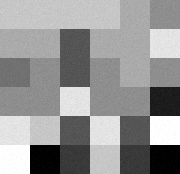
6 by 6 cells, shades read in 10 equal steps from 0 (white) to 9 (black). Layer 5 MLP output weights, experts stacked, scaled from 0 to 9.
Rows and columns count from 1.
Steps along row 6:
up down down up up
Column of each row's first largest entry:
6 3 3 6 3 2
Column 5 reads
3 3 3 4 6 7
